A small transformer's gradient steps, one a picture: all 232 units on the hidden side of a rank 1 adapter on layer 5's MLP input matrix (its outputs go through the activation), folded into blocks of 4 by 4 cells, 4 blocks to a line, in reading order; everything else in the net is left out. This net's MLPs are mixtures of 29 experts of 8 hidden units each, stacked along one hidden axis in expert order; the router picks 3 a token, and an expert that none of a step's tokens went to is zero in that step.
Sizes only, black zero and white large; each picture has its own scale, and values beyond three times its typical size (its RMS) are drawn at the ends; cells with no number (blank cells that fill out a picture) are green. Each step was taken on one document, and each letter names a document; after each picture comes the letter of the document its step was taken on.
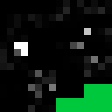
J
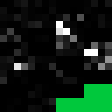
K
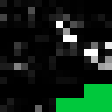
K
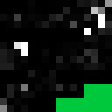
J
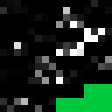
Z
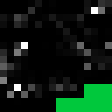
K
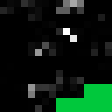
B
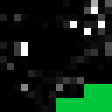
J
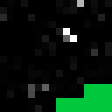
B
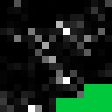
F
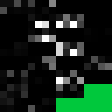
Z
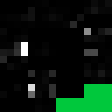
J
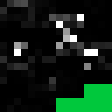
K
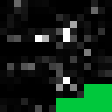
F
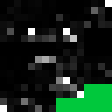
F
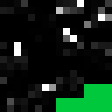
B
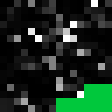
F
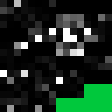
Z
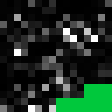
F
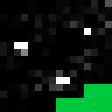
J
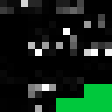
B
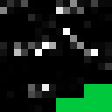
B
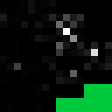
K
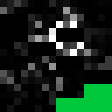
Z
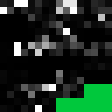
B
